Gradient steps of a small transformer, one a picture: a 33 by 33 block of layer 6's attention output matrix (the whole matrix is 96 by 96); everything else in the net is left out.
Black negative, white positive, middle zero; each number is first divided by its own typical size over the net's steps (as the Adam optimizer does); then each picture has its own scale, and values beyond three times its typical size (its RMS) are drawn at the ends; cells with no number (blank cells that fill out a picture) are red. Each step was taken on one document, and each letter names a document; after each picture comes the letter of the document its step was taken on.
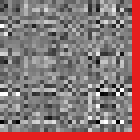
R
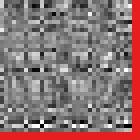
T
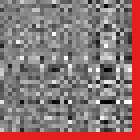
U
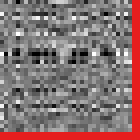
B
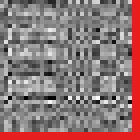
R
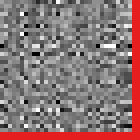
U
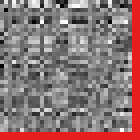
T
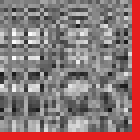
T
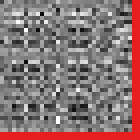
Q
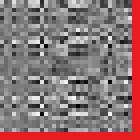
T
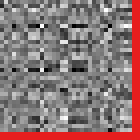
T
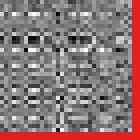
Q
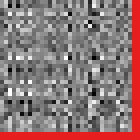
R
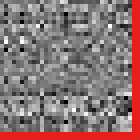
B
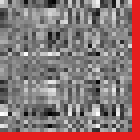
R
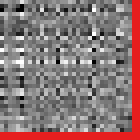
Q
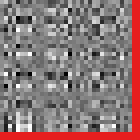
R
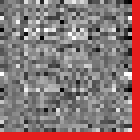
U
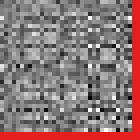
U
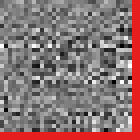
T
